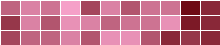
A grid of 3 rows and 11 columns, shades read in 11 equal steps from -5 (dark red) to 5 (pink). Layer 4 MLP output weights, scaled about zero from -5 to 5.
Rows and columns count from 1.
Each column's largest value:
1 3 2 5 3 4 4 2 4 -2 -3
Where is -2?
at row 2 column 1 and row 3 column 10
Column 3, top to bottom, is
2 0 1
